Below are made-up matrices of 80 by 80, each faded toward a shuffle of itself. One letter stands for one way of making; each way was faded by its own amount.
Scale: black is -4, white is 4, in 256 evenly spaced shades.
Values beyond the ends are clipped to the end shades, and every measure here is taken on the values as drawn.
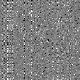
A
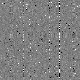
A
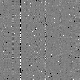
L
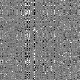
L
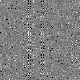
A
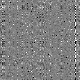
L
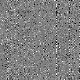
A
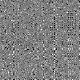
A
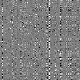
L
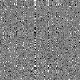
A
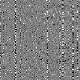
L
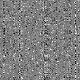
A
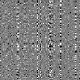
L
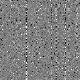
A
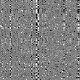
L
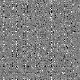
A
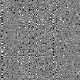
A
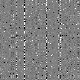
L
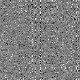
A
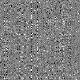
A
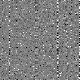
A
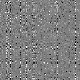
L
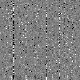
A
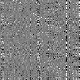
L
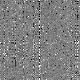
A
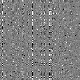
L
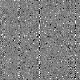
A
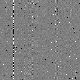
L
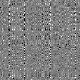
L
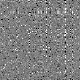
A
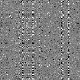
L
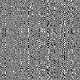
L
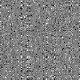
A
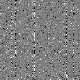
A
